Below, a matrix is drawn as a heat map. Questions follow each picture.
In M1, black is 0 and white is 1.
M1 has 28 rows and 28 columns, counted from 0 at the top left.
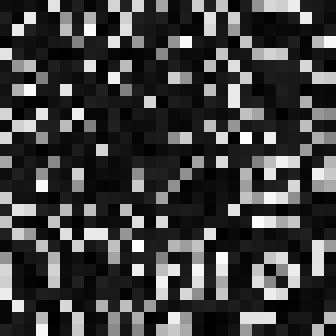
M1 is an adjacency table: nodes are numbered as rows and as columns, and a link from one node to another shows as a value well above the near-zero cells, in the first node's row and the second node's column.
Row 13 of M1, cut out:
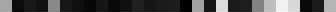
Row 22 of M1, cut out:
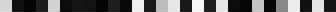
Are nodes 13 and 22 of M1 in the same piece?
yes
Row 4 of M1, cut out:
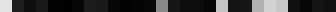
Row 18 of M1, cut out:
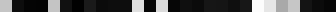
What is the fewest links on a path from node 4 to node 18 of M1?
1
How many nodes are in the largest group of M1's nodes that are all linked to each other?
7
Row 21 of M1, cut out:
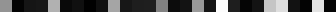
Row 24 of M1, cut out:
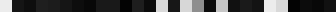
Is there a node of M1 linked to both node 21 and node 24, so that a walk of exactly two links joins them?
yes
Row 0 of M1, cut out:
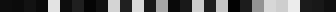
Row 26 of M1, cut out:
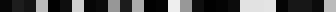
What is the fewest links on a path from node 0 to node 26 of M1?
2
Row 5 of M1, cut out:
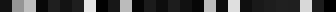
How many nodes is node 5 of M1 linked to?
7
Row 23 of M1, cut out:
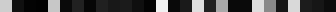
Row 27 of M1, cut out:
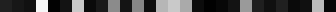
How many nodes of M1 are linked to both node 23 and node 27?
1
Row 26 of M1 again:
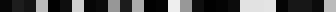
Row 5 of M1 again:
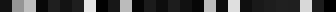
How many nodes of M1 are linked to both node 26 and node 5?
0
